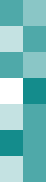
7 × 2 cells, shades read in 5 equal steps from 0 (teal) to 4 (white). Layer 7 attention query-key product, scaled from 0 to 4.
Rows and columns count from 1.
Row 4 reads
4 0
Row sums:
3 4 3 4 4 1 4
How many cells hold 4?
1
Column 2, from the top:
2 1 2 0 1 1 1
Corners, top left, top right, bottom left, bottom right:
1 2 3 1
